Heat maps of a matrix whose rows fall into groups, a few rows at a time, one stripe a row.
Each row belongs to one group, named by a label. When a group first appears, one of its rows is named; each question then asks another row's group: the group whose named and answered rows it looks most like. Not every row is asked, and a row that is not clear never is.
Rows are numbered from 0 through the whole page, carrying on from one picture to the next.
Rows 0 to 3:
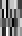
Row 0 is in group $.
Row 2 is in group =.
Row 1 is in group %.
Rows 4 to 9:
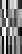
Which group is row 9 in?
%
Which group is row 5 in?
%
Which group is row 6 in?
=
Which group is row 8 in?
%
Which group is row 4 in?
$
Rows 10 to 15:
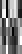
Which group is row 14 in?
=
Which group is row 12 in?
=
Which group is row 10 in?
$
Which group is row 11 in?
$
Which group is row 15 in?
=
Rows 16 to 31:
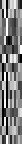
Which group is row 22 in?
$
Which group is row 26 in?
%
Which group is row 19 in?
=
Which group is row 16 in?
$
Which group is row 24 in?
%
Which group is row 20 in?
%
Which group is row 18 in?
=
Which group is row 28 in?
=
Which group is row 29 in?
%
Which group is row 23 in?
=
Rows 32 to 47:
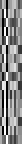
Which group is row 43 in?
%
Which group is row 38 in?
%
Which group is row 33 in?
%
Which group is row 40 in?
=
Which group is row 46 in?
%
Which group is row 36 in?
=
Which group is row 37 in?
$
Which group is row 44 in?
%
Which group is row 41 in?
$
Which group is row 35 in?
%
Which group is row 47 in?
=
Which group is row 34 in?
=
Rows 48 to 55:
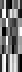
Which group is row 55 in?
$
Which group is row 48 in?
%
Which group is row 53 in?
=
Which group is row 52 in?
=
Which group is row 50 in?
=
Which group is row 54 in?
$
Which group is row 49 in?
$
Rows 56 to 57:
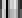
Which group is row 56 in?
$
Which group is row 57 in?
$
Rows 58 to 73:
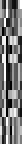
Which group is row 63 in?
%
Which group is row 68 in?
$
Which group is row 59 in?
=
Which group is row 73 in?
=
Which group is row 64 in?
$
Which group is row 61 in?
=
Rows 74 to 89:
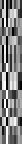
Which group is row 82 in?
$
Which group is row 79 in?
%
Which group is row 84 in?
=
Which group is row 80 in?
%
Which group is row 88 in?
=
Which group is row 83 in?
$
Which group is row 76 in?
%
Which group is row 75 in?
$
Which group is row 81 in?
=
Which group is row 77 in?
=
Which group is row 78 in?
$
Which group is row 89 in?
=
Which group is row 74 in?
%
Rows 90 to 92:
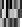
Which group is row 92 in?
=
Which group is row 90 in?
%
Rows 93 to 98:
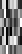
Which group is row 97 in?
$
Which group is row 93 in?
$
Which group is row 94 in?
%
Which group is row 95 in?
=
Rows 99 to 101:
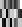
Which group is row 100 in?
$
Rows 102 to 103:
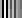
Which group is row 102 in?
%
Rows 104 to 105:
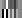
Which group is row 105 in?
%
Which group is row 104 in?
=
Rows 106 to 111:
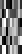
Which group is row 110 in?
=
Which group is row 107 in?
=
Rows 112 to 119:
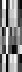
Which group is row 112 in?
$
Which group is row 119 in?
$
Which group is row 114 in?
$
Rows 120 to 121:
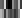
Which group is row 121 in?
=
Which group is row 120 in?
%
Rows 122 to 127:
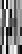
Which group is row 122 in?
%
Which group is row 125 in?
%
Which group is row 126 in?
%
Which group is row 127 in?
$
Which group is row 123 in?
=
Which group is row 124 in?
=
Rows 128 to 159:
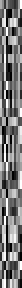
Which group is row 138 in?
%
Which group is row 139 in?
=
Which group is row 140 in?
=
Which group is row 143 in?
=
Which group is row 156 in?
$
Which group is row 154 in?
$
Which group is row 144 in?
%
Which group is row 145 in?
%
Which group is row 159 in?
$
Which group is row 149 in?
$
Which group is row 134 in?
%
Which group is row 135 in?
%
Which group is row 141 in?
$
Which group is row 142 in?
=
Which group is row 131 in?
=
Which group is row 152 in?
%
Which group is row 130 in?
$
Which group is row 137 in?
=
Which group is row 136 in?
%
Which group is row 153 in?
$
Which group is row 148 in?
=
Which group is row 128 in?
=
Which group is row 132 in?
$
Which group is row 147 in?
=
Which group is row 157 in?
=
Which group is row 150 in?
=
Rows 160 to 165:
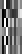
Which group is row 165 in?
=
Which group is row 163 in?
=
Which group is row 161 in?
=
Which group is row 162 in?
%
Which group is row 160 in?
%
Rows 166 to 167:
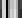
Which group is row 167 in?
$
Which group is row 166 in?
$
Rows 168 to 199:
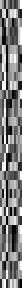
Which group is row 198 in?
=
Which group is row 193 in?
=
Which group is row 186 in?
$
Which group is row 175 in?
$
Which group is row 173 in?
$
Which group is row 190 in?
$
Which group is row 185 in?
%
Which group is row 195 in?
=
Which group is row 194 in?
=
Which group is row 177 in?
$
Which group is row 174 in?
$
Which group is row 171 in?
=
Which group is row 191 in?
=
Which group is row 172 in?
=
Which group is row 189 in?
%
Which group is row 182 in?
%
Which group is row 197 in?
=
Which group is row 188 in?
$
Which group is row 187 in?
=
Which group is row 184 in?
=
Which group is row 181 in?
$
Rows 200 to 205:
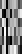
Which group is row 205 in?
$
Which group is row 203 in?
%
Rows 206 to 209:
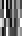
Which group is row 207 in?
%
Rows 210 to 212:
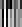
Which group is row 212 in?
%
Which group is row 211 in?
%
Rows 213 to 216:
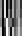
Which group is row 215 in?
=
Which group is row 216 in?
=
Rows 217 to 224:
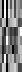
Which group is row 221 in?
=
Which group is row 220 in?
=
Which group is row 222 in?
=
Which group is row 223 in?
%
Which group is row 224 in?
$
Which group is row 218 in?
%
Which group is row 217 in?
%
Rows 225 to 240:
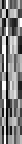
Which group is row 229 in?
$
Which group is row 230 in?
$
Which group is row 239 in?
%
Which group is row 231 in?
%
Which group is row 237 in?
%
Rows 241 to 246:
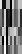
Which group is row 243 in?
%
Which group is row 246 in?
%
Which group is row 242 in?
%
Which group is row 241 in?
=
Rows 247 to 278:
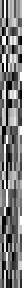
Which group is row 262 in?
=
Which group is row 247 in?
%
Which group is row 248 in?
%
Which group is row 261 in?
=
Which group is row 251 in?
$
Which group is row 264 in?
%
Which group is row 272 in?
=
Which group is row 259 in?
$
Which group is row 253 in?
$
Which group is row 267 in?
%
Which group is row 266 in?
$
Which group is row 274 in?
%
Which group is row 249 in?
$
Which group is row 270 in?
%
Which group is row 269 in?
=
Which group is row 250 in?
=
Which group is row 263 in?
%
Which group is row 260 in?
$
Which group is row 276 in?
=
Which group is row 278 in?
%
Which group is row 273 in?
%
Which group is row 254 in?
%
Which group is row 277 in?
%
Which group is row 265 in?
%
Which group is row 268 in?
=
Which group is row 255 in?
=
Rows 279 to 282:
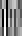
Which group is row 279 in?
$
